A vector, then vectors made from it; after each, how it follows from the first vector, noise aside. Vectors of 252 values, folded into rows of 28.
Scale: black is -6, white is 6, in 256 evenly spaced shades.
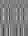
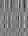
reversed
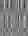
reversed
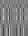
copied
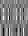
scaled up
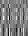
scaled up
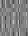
wrapped around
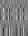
copied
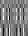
scaled up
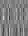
copied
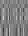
copied
